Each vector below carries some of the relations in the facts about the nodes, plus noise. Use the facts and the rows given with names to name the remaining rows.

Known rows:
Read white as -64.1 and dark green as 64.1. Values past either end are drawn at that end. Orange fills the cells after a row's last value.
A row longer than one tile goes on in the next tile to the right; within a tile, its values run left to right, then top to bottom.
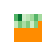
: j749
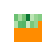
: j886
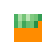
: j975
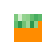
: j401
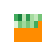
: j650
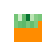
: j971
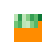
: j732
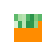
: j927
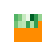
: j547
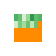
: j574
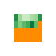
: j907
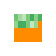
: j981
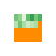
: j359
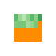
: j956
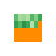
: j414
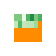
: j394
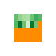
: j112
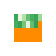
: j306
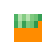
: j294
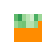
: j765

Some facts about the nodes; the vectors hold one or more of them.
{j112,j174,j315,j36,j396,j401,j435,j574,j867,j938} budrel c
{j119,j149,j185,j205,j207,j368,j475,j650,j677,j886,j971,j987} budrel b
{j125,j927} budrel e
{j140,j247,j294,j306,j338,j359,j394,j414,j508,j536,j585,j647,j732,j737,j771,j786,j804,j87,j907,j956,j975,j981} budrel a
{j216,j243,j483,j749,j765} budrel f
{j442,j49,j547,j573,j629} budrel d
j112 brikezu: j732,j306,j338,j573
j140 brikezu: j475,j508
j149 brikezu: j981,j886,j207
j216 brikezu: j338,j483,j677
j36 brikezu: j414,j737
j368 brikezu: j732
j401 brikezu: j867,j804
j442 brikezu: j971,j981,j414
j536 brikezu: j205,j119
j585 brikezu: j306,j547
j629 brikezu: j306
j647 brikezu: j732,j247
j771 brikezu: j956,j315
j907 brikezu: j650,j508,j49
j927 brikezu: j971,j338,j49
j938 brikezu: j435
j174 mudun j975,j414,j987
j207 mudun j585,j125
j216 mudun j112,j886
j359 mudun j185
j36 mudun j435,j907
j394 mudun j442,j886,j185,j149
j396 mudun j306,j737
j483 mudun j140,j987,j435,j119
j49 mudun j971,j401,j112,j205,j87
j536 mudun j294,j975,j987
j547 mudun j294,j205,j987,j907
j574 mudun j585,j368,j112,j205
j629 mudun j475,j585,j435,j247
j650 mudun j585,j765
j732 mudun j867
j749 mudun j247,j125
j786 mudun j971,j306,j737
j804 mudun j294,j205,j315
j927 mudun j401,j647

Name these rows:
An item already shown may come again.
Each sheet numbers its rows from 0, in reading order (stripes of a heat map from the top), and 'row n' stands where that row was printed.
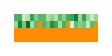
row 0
j36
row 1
j414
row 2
j207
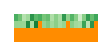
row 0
j174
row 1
j243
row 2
j804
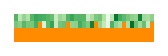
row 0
j315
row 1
j125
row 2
j119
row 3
j49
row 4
j149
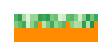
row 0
j247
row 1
j475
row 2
j804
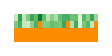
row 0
j732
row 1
j315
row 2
j216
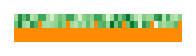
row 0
j368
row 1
j508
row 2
j508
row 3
j536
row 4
j585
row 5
j650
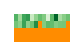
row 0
j205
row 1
j971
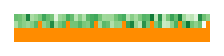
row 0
j677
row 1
j435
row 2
j315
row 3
j867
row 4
j647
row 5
j732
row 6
j442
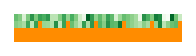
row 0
j804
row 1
j483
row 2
j547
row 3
j987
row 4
j573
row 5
j629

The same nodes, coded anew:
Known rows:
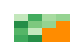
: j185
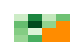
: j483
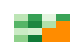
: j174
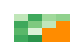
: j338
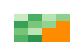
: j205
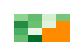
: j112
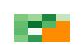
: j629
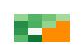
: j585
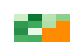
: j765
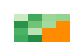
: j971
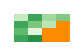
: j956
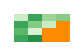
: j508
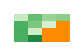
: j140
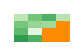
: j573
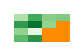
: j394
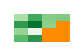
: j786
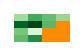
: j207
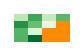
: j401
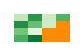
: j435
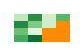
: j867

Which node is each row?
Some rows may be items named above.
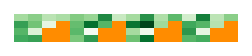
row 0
j647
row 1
j629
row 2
j574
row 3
j243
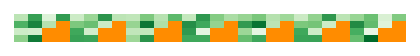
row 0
j174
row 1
j442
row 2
j536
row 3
j125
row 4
j732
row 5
j442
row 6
j112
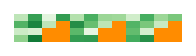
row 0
j174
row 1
j247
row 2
j414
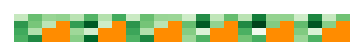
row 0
j149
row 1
j36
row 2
j149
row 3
j483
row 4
j749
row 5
j483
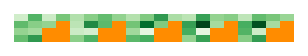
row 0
j987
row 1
j547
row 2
j49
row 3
j216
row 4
j927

